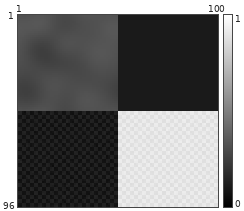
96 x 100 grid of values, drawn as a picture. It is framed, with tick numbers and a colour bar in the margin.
The table splits into 2 rows of 2 panels. Panel 1,1: low, smooth, faint in contrast. Panel 1,2: very low, flat. Panel 2,1: very low, checkered, faint in contrast. Panel 2,2: very high, checkered, faint in contrast.
